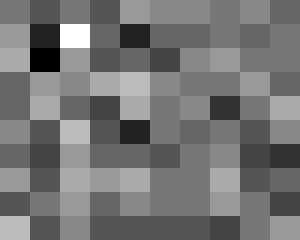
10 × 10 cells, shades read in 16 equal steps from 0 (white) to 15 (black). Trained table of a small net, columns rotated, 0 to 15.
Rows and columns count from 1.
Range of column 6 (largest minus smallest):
4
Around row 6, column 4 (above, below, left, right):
11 9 4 13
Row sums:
80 84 85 69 79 86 92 72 81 86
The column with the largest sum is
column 2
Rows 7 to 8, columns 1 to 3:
9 11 6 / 6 10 5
